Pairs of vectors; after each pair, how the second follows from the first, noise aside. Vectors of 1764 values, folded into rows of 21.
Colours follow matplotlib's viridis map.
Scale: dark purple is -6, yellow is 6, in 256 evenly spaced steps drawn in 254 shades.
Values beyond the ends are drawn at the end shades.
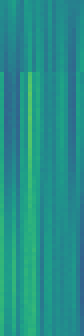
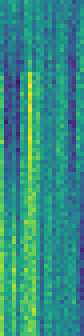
scaled up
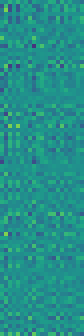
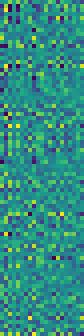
scaled up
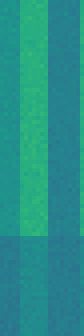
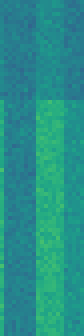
reversed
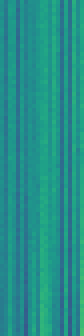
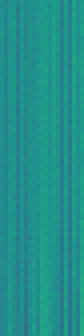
shrunk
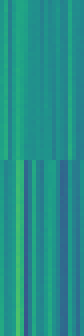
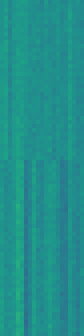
shrunk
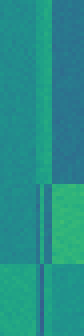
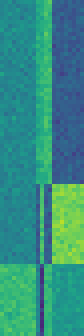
scaled up
